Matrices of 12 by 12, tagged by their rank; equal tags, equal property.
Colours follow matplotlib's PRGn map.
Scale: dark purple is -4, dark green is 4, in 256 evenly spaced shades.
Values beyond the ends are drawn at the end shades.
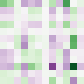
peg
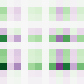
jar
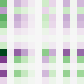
jar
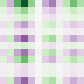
jar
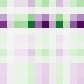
jar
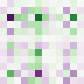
peg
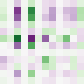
peg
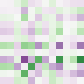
peg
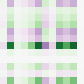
jar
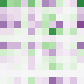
peg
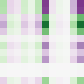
jar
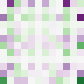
peg
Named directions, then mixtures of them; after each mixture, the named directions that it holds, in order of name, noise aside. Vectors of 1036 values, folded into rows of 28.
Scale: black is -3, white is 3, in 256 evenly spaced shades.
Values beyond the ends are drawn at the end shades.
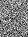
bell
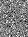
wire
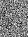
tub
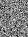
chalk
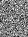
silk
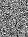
bell, chalk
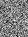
chalk, tub, wire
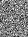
silk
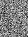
chalk, tub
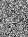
silk, tub, wire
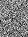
bell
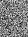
bell, silk, tub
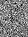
bell, chalk, silk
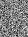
chalk, tub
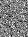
chalk, wire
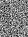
chalk, silk, tub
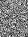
bell, chalk, wire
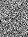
bell
